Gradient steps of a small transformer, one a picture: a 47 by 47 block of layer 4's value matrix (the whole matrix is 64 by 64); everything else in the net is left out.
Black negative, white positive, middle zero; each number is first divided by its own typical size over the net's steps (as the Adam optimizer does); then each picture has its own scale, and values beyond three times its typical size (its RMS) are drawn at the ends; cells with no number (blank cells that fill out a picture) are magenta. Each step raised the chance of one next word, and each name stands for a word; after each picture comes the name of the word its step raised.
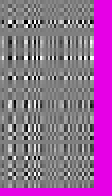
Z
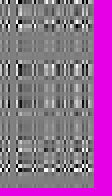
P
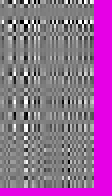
P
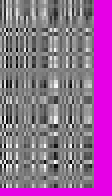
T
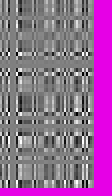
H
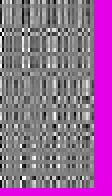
T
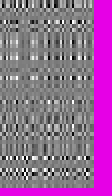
Z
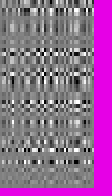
H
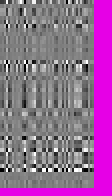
P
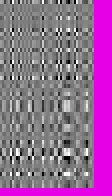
Z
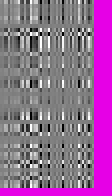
T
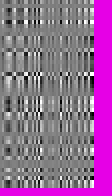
H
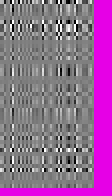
P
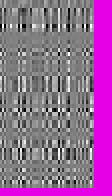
H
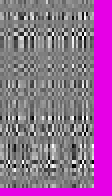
T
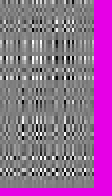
Z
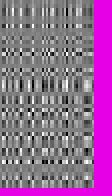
H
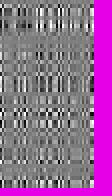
H
